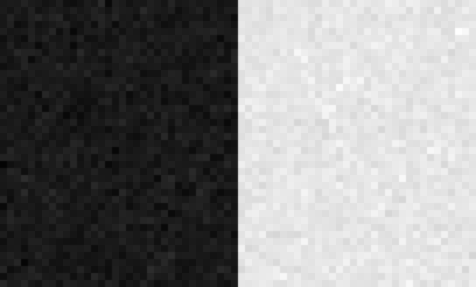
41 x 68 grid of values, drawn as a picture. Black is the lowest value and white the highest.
It is made of 1 by 2 panels. Panel 1,1: very low, fine-grained, faint in contrast. Panel 1,2: very high, fine-grained, faint in contrast.
